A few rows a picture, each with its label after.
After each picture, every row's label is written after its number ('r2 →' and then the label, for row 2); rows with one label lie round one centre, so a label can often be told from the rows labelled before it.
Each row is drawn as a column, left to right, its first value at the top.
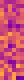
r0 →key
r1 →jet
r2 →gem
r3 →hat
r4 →jet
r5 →jet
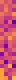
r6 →key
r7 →gem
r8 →jet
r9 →hat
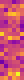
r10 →gem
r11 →hat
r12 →key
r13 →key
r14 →key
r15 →gem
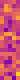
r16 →jet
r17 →gem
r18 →gem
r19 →jet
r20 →key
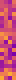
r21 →hat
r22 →key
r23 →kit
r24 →hat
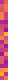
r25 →key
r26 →gem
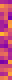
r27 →gem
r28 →gem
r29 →kit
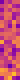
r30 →kit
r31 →key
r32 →hat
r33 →kit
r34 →jet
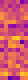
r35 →key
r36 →key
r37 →jet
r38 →jet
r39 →jet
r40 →key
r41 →key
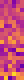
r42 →kit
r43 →hat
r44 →jet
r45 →kit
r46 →hat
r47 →hat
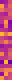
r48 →gem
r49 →kit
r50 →gem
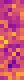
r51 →jet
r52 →kit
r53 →hat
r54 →gem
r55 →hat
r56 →key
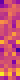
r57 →kit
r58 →jet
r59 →key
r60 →gem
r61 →kit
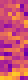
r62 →hat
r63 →hat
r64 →hat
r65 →key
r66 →key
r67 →jet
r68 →kit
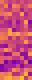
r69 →hat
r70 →hat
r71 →hat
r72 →gem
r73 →gem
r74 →hat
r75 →kit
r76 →gem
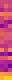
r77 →hat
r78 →hat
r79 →hat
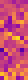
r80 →kit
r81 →hat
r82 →gem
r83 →key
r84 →jet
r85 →kit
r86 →key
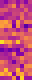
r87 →kit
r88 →kit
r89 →kit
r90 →gem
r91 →kit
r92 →hat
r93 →jet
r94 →jet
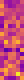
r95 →gem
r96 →kit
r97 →jet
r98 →jet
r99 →kit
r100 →hat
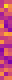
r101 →kit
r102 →gem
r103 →gem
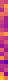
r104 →hat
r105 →gem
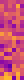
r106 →gem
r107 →hat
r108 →hat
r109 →jet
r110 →key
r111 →jet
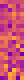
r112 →jet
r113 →jet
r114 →hat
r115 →key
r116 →jet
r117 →hat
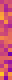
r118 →key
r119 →jet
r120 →hat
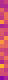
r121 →jet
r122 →jet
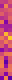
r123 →jet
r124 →gem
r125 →jet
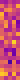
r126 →key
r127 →kit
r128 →gem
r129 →kit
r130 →gem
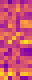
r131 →key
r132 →hat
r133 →kit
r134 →key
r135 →gem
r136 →kit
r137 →kit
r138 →kit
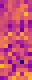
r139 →jet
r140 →jet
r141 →gem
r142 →hat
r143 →key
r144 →gem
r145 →key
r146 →hat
